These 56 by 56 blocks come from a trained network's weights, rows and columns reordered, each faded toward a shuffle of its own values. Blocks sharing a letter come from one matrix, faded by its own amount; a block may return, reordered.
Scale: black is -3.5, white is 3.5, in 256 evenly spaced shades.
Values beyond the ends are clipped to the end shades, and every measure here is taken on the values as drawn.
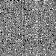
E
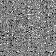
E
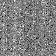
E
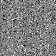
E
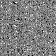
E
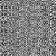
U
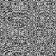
U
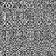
U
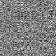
U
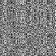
U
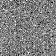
E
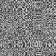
U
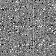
E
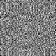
U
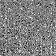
E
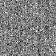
E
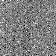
E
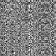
U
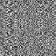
U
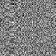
U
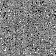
E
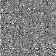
E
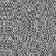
U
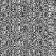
U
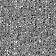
E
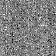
E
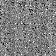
E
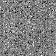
E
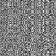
U
